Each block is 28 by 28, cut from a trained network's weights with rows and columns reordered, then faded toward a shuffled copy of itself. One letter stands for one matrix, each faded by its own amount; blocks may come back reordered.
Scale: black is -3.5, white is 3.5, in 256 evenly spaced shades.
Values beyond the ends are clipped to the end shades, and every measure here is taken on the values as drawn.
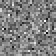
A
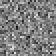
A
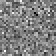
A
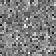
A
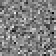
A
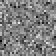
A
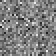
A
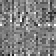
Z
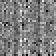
Z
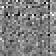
Z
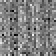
Z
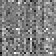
Z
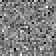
A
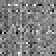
Z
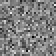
A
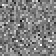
A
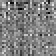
Z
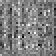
Z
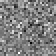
A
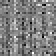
Z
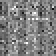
Z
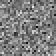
A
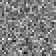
A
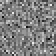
A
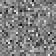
A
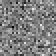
A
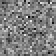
A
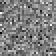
A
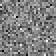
A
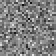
A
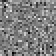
A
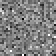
A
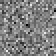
A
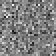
A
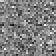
A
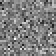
A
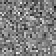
A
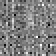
Z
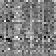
Z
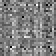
Z
